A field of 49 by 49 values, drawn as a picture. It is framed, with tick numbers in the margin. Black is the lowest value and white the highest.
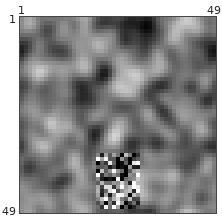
The halves do not mirror each other. The bottom middle is the roughest part. The field is mottled with small blotches. There is no overall slope. In the bottom middle lies a patch that is rougher than the rest.
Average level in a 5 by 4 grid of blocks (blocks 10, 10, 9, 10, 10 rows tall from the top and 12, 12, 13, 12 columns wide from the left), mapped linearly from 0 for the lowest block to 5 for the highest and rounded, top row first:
2 4 0 4 | 4 2 5 2 | 4 2 3 3 | 3 3 2 2 | 3 4 4 4
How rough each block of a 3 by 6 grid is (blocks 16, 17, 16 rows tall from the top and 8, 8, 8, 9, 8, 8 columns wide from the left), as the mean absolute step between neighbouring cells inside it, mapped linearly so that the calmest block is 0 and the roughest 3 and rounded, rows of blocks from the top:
000000 / 000000 / 003300
